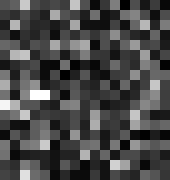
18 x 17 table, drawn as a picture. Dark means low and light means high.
There is no overall slope. The values are skewed, with a long tail toward high values. Neither half mirrors the other. The ninth with the highest average is the middle left. On average the colour sits 30% of the way up the scale. No row or column stands out.
